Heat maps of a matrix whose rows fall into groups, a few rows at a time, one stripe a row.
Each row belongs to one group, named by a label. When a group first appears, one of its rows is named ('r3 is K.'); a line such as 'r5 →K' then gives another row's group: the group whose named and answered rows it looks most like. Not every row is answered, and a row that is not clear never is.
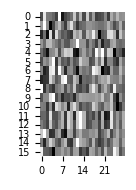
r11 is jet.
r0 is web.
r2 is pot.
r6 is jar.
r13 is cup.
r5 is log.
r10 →pot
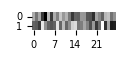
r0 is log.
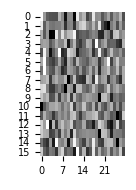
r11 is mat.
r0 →cup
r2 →log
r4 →web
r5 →cup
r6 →cup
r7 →mat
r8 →cup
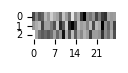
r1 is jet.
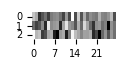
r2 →cup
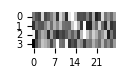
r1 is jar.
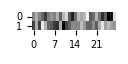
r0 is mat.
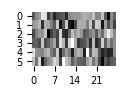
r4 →mat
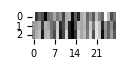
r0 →log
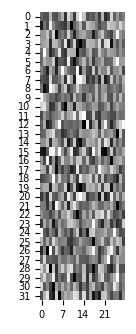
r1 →pot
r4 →web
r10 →cup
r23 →mat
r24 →log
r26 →pot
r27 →cup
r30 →log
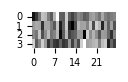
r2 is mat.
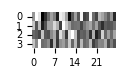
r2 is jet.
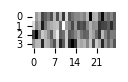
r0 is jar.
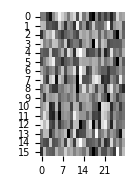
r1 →cup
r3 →mat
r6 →jar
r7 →jar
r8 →web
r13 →mat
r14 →jet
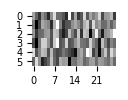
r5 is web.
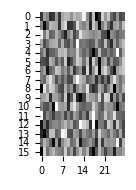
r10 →pot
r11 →log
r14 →log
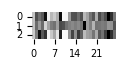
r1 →mat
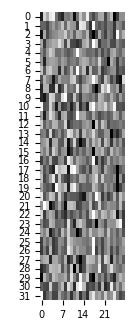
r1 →jar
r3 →jar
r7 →mat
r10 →log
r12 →mat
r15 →mat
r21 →web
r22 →log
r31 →log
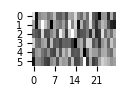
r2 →jet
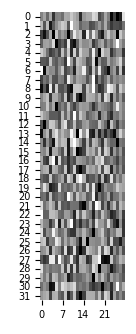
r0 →mat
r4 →jar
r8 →pot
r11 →jar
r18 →jet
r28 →jar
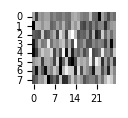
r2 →jet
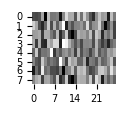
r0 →pot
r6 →pot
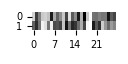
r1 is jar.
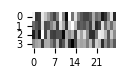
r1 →jet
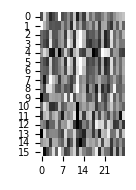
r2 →jet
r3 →jet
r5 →jet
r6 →jet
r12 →web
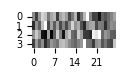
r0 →jar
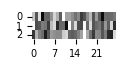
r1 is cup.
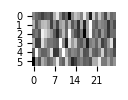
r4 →web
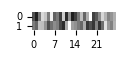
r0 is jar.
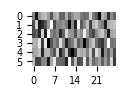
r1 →web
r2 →pot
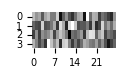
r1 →jet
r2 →web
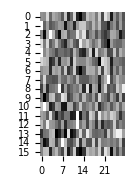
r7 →cup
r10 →cup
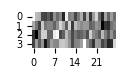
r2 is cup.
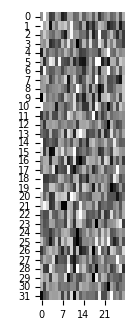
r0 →cup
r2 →web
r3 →web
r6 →cup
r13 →jet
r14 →log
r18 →log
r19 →mat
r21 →cup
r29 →mat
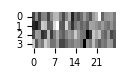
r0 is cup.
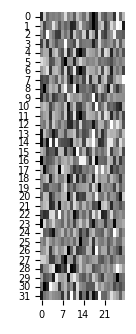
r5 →cup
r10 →mat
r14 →pot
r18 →mat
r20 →mat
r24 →log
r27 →cup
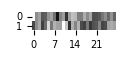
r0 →cup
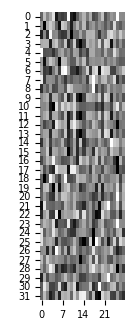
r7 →log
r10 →log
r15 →mat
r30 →web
